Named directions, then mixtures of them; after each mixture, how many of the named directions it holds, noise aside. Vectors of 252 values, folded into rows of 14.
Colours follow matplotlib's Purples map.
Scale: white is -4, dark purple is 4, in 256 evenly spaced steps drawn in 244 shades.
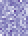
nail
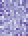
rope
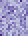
one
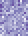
two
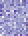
two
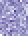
one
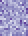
two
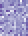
two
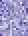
two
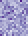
one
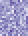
one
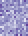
two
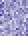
one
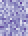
two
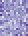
one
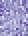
one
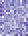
two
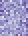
one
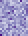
one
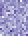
two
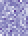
one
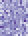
one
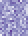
one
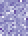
two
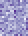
two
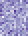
two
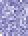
one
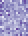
one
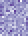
two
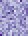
one
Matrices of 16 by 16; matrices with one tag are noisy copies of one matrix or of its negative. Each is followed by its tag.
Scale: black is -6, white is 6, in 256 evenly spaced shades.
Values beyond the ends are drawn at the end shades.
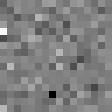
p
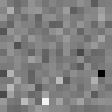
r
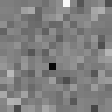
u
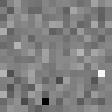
r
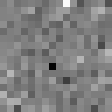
u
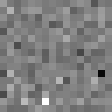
r
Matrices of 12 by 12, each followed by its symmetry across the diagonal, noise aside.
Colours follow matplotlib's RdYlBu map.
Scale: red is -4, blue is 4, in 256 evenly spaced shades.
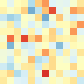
neither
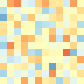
antisymmetric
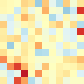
neither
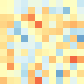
antisymmetric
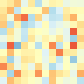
neither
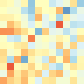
antisymmetric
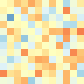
neither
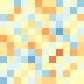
symmetric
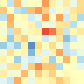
antisymmetric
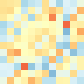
symmetric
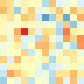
neither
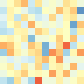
neither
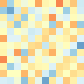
symmetric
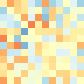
antisymmetric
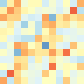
symmetric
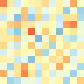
symmetric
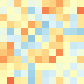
symmetric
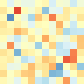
antisymmetric
